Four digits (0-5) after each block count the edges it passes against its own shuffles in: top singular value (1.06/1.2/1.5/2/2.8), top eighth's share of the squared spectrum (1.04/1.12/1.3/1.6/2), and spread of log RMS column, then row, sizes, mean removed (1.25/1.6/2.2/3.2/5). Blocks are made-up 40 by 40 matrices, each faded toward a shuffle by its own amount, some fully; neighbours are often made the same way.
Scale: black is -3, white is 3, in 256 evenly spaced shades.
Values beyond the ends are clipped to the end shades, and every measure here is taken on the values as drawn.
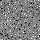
0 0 0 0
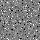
1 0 0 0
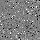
0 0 0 0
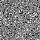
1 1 0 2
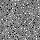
1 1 0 0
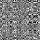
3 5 2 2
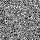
0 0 0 0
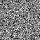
2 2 0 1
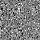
2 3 1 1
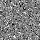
0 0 0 0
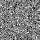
1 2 0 0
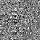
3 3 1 1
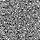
1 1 0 0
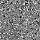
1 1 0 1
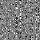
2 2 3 0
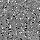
0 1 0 0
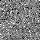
0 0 0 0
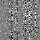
2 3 3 0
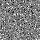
0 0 0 0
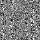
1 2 3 0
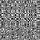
4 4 2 2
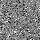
0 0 0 0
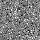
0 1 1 0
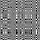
5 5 4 3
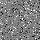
2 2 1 0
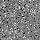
1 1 0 0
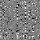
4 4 2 1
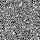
2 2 0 0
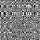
4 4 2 3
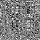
3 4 2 1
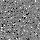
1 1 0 0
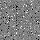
1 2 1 0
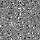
2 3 2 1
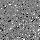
0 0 0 1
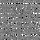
2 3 1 2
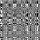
4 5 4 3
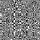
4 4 2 0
